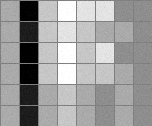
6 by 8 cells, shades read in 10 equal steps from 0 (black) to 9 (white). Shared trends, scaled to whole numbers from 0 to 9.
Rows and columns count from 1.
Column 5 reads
8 7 7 7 6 6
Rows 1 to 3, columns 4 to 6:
9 8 8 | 8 7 6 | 9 7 8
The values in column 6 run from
5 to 8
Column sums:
36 3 40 49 41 39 34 30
